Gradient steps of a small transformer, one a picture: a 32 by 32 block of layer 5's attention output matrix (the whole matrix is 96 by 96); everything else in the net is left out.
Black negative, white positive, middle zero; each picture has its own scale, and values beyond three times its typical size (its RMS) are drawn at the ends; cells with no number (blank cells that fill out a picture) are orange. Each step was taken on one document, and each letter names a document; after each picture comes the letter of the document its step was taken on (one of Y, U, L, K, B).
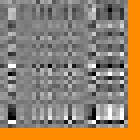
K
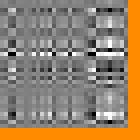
K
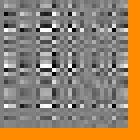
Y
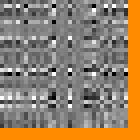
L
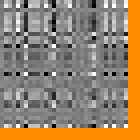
L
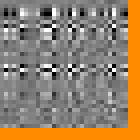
Y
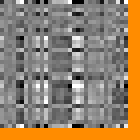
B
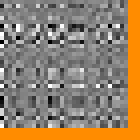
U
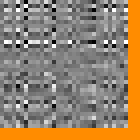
L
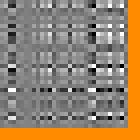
K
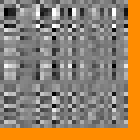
Y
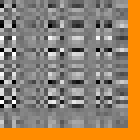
U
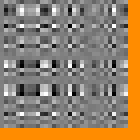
Y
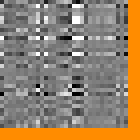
B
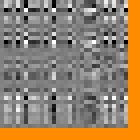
L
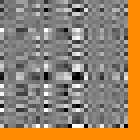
B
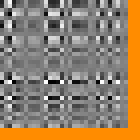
U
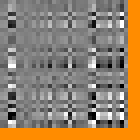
K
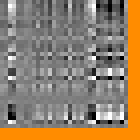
K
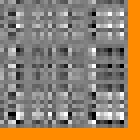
K
